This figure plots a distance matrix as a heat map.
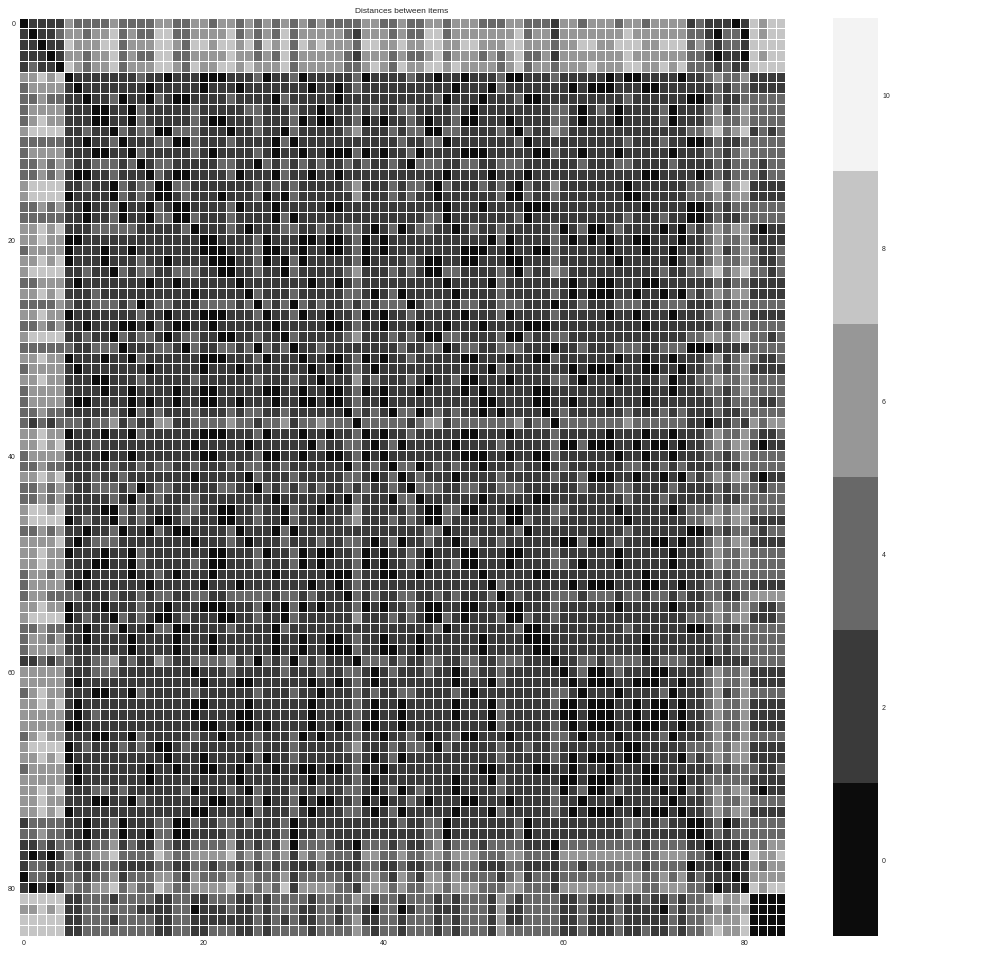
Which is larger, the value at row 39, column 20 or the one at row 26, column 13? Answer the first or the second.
the first
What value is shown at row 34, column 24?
2
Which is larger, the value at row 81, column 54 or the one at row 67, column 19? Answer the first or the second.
the first
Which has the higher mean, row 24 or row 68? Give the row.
68
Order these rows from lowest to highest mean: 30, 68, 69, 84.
69, 68, 30, 84
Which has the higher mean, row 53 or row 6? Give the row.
53
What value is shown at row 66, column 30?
4
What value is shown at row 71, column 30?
4
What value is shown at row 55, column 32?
2
